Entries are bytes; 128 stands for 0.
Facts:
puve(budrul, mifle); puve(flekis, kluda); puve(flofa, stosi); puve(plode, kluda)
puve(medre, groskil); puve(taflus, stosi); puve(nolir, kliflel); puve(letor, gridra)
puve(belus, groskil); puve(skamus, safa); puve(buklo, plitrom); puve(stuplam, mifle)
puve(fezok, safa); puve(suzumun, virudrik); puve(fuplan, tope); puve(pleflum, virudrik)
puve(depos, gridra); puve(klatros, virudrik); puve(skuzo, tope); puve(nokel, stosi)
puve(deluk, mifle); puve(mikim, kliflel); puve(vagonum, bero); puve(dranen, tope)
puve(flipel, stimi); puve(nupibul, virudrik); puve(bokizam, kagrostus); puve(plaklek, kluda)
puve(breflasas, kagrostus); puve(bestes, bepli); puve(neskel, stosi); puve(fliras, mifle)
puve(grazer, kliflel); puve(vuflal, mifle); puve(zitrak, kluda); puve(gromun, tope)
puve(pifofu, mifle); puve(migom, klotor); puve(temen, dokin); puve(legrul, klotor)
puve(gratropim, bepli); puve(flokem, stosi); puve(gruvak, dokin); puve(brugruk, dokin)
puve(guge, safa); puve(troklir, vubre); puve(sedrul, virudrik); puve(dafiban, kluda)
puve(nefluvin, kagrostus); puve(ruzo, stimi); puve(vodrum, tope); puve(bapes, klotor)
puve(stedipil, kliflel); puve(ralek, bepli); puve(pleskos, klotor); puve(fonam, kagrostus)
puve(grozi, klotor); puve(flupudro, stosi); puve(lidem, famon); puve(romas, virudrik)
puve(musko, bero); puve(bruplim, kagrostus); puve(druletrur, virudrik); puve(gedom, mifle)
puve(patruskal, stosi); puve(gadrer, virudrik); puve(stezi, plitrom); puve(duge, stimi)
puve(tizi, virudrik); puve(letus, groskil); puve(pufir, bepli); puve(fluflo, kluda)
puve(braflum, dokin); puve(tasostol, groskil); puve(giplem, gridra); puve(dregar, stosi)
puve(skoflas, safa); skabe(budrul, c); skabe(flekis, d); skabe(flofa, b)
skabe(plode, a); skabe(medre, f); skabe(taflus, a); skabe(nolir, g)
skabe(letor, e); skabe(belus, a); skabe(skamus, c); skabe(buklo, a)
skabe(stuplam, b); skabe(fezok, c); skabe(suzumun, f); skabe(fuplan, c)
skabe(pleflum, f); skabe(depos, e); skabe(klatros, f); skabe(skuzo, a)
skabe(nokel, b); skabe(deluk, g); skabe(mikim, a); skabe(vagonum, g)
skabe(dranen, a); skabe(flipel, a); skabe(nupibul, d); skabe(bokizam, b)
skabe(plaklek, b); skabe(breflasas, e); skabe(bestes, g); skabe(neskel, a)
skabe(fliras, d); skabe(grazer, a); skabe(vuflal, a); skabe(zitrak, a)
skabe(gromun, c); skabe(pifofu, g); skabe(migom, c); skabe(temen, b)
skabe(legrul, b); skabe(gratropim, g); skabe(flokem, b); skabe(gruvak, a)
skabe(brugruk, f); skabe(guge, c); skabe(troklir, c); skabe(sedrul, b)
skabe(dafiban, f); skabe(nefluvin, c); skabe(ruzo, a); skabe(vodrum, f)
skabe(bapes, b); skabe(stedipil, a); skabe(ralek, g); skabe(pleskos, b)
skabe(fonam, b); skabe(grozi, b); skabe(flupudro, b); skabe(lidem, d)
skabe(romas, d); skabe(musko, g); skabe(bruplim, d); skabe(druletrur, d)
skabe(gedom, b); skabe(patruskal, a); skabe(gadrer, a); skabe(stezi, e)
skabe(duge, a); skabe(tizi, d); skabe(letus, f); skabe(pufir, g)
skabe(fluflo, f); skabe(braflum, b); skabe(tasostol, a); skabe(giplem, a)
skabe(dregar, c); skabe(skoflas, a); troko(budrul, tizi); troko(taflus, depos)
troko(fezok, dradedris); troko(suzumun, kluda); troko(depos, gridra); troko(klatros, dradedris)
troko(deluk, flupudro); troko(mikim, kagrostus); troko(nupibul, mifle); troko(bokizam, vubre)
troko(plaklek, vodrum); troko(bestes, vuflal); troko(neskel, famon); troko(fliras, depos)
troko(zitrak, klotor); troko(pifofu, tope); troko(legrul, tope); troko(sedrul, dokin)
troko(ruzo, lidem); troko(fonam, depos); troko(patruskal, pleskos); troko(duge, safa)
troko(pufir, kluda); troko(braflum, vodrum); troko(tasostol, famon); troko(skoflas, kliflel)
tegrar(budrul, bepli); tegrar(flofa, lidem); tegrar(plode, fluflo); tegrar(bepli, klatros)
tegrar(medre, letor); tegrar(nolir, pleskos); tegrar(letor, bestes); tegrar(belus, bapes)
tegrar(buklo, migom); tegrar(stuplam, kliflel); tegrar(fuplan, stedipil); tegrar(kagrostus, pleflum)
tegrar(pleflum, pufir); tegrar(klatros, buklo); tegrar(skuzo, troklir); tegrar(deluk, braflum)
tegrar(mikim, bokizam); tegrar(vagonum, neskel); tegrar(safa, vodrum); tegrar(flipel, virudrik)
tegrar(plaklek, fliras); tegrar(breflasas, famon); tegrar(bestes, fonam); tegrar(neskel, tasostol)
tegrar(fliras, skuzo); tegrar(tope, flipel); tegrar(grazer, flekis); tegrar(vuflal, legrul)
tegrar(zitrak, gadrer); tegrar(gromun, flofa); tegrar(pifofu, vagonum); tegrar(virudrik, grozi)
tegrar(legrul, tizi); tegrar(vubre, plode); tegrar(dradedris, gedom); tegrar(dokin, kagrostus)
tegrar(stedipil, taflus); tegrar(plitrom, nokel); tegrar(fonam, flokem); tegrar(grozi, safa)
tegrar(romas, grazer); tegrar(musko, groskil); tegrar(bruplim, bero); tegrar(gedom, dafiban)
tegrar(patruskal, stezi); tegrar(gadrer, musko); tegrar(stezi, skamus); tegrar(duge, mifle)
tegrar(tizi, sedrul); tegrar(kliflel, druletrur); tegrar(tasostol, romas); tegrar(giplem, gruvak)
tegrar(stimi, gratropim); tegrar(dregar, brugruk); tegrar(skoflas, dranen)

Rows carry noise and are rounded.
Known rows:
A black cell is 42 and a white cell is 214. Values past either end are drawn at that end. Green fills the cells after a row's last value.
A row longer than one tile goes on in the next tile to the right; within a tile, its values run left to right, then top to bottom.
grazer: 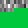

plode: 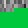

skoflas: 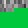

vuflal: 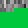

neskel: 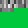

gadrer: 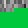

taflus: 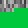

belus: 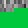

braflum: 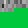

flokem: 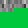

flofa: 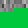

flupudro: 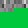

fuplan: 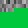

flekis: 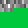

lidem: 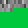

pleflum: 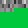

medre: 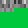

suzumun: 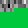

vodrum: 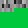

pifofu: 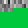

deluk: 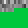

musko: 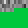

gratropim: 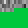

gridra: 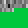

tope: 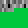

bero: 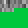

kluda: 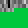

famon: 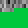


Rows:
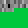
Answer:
virudrik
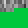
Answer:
ruzo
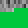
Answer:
dradedris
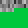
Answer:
klatros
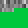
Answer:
klotor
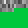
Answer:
stezi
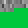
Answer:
bokizam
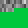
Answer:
migom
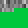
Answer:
mifle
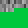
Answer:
fezok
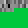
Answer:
safa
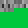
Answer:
grozi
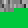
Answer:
legrul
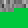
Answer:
stuplam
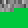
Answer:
druletrur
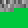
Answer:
bruplim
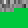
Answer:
nolir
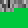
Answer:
pufir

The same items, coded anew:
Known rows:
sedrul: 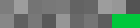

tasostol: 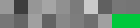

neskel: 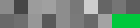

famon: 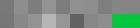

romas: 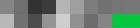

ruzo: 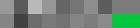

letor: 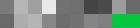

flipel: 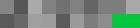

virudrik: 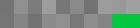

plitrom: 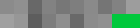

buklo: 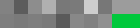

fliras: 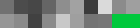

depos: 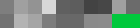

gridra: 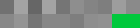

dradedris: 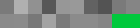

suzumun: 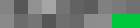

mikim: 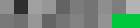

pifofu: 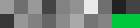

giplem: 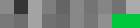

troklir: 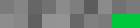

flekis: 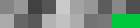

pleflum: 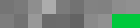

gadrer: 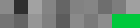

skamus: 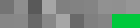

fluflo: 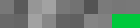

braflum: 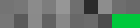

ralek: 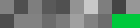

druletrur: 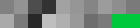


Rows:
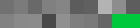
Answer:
fonam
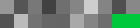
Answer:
deluk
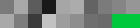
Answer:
tizi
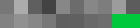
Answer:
pleskos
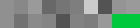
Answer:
vuflal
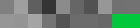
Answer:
flupudro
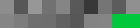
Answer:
klatros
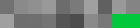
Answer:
vodrum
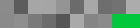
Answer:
skoflas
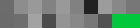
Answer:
plaklek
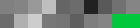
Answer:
breflasas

